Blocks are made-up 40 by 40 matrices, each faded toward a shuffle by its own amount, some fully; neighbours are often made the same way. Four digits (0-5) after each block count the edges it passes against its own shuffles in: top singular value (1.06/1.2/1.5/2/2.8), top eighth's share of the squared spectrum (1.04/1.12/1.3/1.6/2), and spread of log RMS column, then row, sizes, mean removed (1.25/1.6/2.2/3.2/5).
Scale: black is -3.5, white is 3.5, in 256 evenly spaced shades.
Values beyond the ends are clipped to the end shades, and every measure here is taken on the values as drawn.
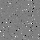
2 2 0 1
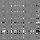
4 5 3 3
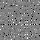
3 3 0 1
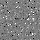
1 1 0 0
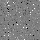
2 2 1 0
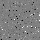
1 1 0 0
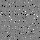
3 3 1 1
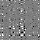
4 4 2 2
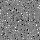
1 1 0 0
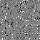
3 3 1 1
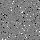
0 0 0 0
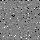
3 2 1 1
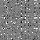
3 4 2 2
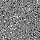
0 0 0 0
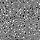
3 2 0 0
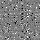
3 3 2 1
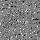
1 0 0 0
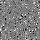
2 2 1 0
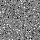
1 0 0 0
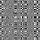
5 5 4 3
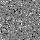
1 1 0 0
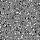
2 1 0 0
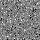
1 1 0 0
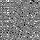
3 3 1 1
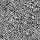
0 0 0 0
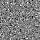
2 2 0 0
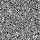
2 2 0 0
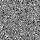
2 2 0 0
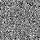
2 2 0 0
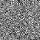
3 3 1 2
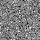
2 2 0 0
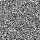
0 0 0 0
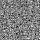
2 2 0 0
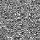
3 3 1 1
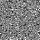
2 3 1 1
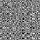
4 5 2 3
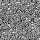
2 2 0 0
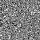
2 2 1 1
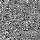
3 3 1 0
